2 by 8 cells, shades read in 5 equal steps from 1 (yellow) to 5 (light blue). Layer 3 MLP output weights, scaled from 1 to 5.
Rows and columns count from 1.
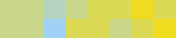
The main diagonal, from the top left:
3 3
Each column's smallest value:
3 3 4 2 2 2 1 1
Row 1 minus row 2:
0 0 -1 1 0 -1 -1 1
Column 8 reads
2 1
